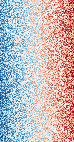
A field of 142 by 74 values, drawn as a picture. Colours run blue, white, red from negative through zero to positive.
The field climbs toward the right. There are no regular stripes. Fine speckle covers the field. No single row or column stands out from its neighbours.
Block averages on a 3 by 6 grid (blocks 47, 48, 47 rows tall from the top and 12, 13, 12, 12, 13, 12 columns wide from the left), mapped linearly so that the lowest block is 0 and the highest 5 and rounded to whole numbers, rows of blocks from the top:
0 1 2 3 4 5 | 0 1 2 3 4 5 | 0 1 2 3 4 5
